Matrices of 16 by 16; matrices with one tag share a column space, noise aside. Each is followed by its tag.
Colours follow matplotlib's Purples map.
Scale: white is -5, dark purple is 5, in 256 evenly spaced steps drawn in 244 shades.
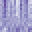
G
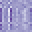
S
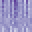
G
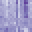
G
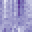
G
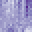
G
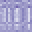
S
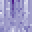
G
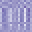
S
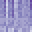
G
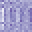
S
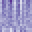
G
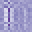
S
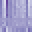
G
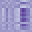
S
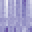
G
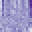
G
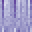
G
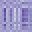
S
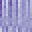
G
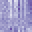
G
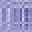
S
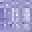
S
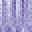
G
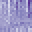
G
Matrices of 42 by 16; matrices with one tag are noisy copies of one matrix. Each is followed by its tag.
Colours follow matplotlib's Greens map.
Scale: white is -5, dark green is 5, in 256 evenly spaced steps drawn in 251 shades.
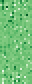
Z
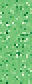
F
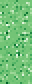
F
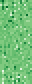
Z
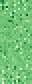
Z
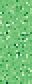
F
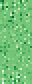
Z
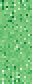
Z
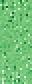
Z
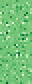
F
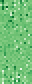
Z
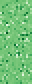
F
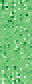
Z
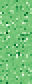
F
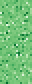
F
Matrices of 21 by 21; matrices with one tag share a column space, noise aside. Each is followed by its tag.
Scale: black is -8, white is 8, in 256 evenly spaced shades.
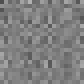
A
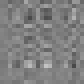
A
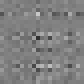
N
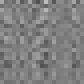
A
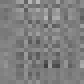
A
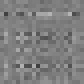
N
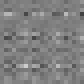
N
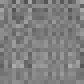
A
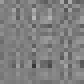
A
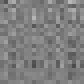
A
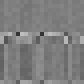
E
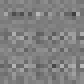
N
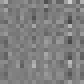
A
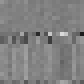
E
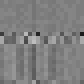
E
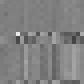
E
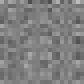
A
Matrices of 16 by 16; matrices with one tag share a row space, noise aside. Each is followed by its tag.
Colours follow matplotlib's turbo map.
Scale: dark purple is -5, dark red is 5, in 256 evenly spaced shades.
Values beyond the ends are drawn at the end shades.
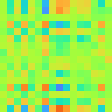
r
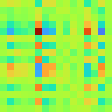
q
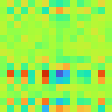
r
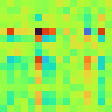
q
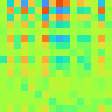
r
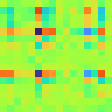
q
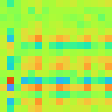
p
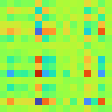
q
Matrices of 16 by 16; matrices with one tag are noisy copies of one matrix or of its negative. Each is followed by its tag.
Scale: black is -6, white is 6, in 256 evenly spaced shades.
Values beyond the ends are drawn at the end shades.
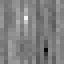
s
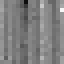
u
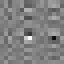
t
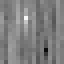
s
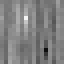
s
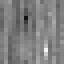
s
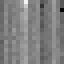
u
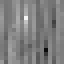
s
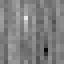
s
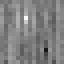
s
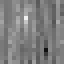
s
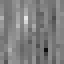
s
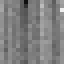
u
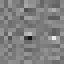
t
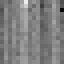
u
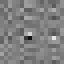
t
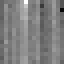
u
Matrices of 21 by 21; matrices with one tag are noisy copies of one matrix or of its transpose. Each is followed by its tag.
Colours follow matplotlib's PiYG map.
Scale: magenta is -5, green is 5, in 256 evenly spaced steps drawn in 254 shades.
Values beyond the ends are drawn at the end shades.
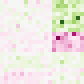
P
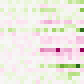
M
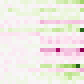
M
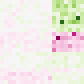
P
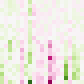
M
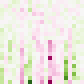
M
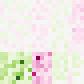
P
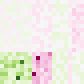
P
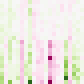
M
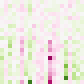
M
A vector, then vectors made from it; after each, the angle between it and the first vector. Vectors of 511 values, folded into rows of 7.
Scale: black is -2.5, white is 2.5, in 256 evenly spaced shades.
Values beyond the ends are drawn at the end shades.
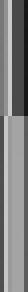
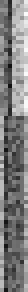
nearly opposite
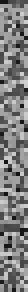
orthogonal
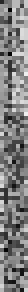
partly opposed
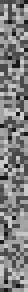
orthogonal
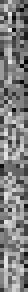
partly aligned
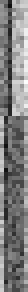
nearly opposite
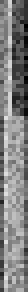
nearly parallel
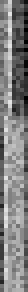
nearly parallel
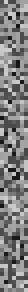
orthogonal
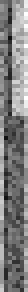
nearly opposite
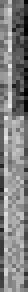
nearly parallel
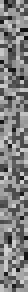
orthogonal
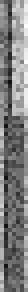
nearly opposite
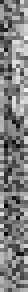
partly opposed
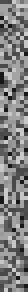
orthogonal
